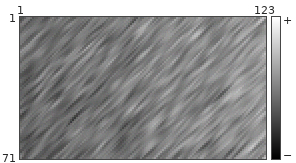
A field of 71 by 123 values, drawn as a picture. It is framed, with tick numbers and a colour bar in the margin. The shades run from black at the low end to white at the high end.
Overall the values sit about 50% of the way up the scale. The field climbs toward the right. Streaks slant up to the right.
